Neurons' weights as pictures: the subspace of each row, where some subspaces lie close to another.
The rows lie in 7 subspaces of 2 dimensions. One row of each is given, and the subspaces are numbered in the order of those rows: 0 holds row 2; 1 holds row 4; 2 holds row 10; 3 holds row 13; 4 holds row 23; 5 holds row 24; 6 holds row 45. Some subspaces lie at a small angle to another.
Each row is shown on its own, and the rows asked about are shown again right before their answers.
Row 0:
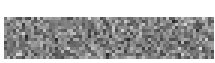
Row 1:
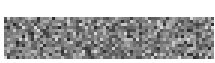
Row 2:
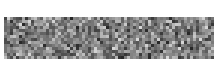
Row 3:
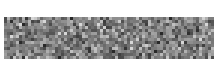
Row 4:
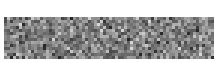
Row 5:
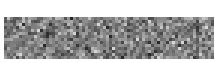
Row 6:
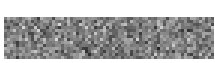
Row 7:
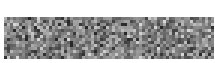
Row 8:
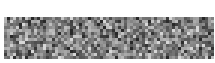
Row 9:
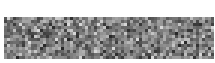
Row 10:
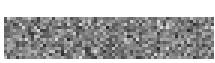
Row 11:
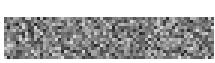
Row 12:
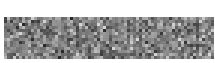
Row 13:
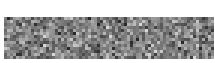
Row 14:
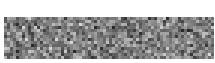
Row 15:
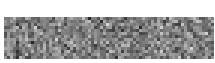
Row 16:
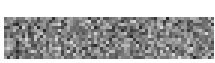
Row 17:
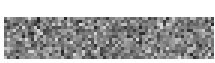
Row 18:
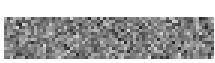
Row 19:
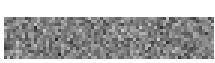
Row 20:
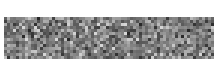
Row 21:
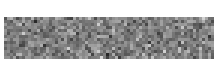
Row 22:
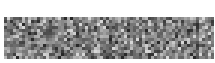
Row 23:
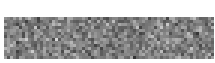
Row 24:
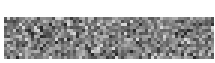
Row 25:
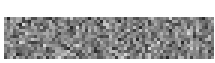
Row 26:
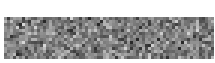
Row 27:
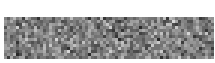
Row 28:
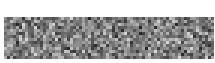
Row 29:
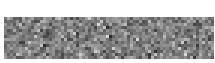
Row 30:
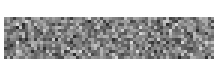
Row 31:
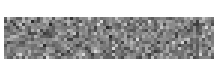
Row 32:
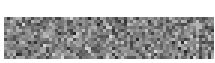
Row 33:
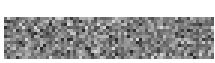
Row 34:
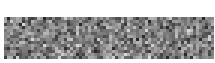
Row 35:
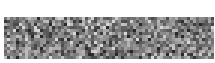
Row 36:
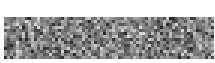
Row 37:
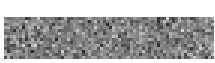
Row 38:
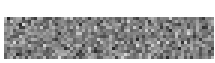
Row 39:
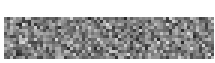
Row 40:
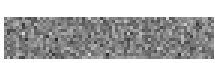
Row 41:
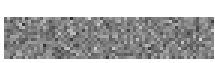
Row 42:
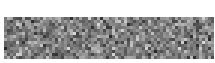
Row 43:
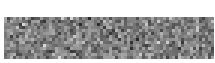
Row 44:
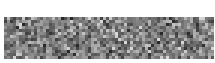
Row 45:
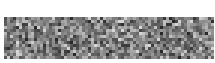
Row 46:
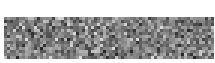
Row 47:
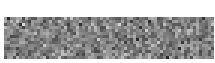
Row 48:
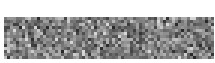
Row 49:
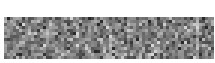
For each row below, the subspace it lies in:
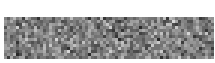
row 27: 6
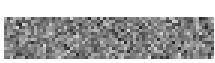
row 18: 6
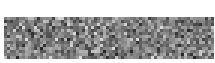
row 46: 5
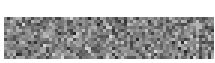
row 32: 3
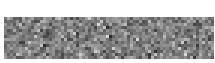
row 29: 3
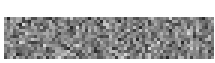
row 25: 0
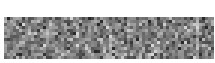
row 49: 2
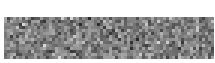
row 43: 1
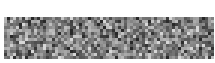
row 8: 1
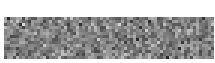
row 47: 0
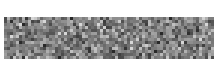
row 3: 1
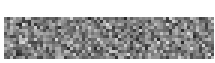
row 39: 0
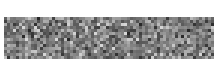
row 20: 3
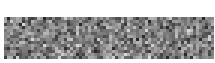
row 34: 0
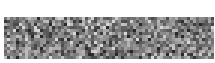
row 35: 5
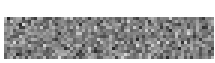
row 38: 0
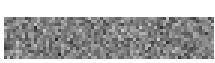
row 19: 6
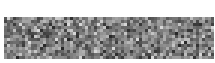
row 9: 3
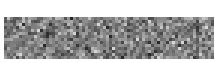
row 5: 2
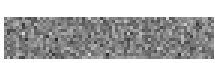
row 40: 5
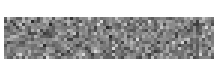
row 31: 2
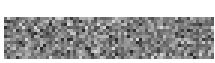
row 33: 5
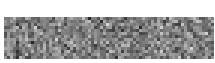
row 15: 6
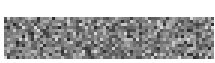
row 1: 2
